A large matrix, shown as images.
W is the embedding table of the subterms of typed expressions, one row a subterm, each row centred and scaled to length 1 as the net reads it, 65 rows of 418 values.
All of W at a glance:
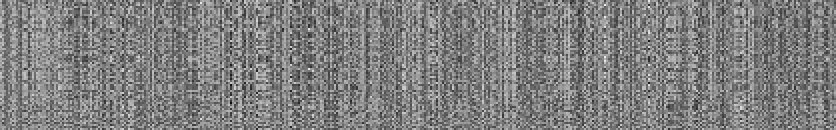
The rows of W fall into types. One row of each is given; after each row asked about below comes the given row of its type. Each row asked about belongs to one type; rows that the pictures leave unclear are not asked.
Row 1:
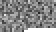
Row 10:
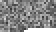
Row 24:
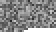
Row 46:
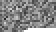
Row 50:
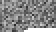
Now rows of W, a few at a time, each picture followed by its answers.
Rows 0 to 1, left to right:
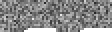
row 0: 10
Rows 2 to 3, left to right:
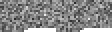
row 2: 1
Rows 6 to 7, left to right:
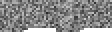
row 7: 50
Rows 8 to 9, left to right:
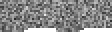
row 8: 1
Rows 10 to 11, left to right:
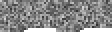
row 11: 10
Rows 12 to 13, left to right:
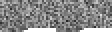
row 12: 24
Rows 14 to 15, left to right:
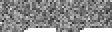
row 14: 50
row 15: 50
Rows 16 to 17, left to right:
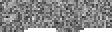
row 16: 1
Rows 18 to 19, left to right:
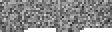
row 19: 50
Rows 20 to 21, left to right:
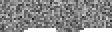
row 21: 24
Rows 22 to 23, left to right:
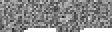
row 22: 50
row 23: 1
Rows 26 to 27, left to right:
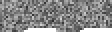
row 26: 50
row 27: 10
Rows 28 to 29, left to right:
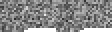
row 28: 1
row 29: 24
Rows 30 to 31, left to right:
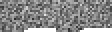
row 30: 1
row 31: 50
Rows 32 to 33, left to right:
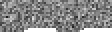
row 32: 1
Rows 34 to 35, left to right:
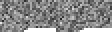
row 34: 50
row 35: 46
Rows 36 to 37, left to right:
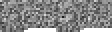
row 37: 1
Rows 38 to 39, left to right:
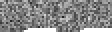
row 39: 1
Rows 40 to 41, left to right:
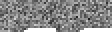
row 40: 10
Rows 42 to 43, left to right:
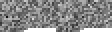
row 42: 46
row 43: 46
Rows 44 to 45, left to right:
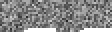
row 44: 46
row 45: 24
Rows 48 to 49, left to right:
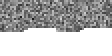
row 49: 10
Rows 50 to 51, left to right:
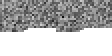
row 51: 46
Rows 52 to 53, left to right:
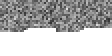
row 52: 10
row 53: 50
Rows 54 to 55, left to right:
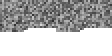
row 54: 50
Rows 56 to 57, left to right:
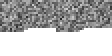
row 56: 46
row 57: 46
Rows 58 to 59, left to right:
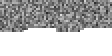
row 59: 1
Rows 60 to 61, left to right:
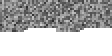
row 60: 50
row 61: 10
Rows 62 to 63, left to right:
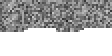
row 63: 24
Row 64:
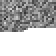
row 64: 46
